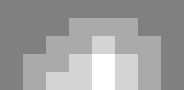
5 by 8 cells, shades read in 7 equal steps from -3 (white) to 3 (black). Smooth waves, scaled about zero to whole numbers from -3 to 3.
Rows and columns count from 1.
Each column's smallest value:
0 -1 -2 -2 -3 -2 -1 0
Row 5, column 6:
-2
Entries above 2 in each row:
0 0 0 0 0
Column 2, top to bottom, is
0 0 0 -1 -1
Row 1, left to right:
0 0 0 0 0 0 0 0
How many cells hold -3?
2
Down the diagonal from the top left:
0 0 -1 -2 -3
